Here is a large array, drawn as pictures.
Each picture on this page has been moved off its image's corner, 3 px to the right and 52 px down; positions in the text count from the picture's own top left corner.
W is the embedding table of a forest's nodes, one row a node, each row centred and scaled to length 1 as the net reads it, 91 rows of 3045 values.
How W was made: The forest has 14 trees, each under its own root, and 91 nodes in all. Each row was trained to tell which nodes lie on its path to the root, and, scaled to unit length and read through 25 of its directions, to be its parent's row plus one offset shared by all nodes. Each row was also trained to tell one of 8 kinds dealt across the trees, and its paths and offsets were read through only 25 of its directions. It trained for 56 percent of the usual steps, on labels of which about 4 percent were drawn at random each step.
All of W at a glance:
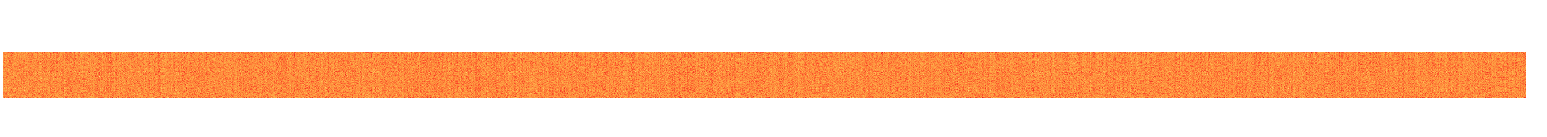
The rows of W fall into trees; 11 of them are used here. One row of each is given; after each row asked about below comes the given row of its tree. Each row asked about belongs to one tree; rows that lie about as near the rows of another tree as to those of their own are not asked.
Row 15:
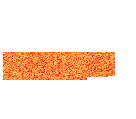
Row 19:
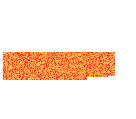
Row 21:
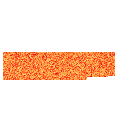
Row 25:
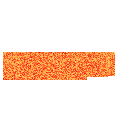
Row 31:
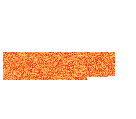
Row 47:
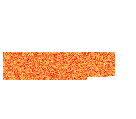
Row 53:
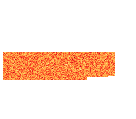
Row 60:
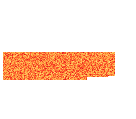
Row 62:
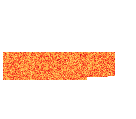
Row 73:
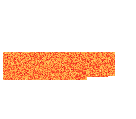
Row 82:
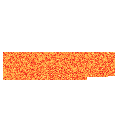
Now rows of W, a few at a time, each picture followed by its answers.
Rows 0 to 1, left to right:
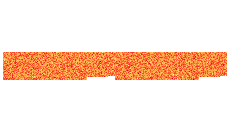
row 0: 73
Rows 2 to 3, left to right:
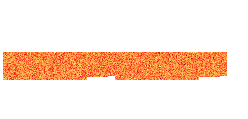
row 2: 21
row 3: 73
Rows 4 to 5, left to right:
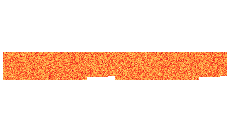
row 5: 82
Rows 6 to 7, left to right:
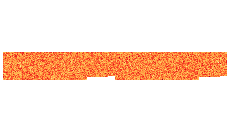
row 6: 15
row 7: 73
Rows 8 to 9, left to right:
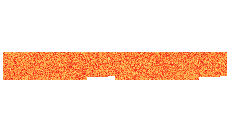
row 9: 19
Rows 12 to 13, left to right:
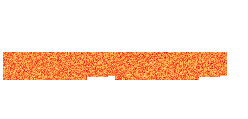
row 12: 60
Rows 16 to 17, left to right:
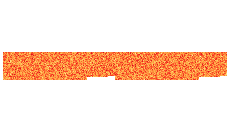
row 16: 15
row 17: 47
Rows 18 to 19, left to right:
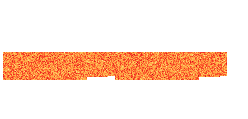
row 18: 62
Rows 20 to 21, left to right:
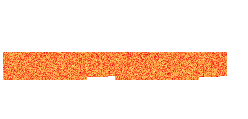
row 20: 73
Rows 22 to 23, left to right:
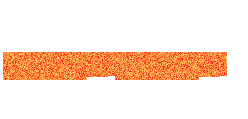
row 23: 15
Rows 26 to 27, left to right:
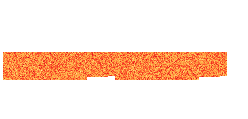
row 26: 15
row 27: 62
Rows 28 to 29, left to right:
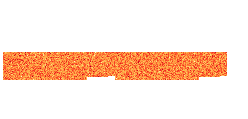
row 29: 47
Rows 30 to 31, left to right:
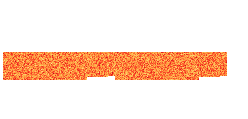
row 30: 82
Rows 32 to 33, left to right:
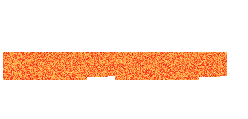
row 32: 15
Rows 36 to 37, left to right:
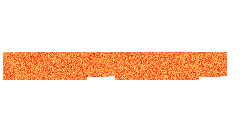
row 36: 53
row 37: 15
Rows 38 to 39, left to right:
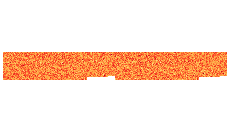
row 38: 47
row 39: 47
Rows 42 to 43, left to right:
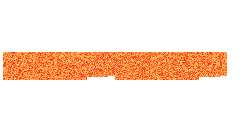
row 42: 62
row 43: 53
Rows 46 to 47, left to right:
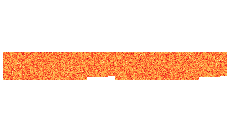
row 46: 15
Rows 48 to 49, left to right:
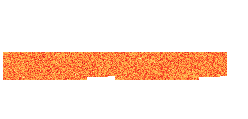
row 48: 62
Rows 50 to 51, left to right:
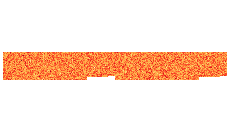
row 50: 53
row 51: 31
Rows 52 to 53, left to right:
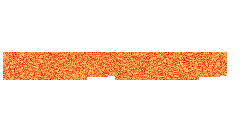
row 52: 47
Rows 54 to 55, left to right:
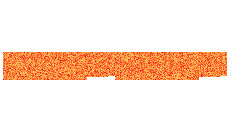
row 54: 53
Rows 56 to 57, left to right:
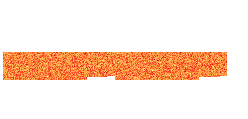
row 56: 62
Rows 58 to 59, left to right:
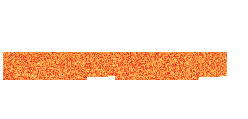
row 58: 53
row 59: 47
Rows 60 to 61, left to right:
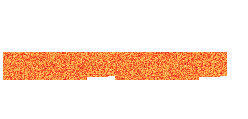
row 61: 73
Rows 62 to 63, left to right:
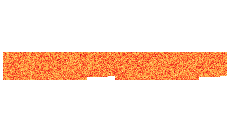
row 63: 53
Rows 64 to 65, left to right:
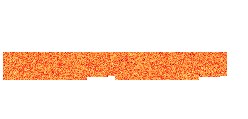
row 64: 19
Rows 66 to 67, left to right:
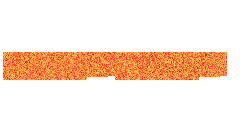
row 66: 21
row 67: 53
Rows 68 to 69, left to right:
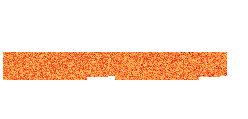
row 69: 53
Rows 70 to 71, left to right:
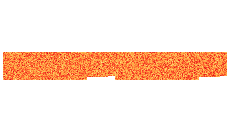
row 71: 82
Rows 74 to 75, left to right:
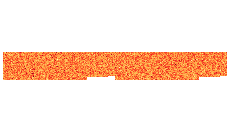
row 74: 73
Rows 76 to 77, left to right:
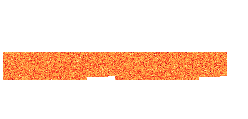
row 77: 73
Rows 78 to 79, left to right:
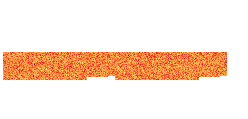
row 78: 73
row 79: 47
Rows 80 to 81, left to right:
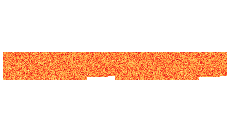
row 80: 15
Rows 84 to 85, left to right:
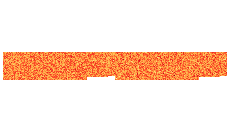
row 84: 25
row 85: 47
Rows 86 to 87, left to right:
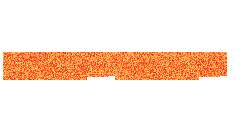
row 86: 60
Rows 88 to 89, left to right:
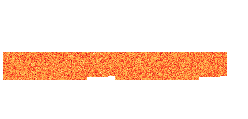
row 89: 82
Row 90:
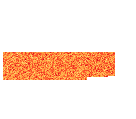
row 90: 21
